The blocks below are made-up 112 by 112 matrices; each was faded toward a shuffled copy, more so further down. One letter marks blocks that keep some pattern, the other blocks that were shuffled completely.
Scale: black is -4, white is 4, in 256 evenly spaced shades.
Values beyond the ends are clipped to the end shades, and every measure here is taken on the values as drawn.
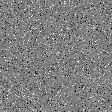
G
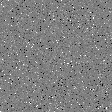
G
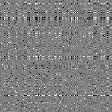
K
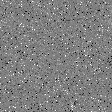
G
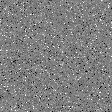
G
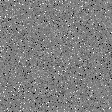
G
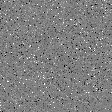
G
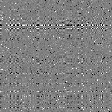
K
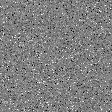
G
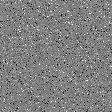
G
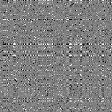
K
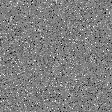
G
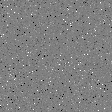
G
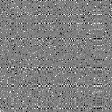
K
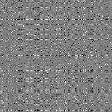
K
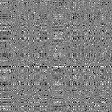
K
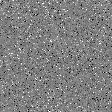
G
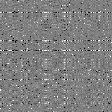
K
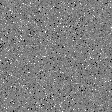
G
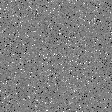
G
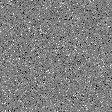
G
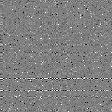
K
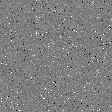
G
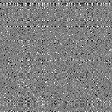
K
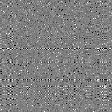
K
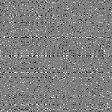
K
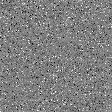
G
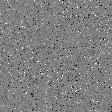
G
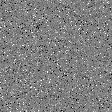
G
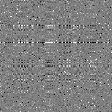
K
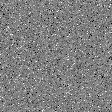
G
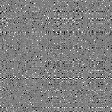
K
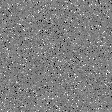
G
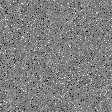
G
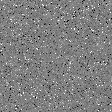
G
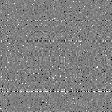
K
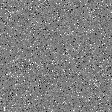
G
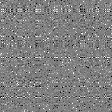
K
